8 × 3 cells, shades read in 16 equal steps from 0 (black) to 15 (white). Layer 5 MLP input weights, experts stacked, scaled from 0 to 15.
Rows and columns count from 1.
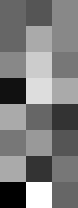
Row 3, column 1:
8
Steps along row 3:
up down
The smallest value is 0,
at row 8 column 1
